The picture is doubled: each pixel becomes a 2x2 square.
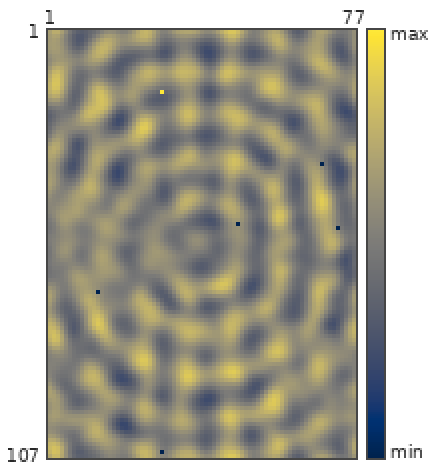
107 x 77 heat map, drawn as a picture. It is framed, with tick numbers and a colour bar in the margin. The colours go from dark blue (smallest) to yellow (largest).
Concentric rings centre on the centre. The values follow a bell shape. The field is mottled with small blotches. The middle left is the calmest part. Six lone cells stand out: one far higher and five far lower than their neighbours. No overall slope runs across the table. Upright stripes repeat 7 times across the table.
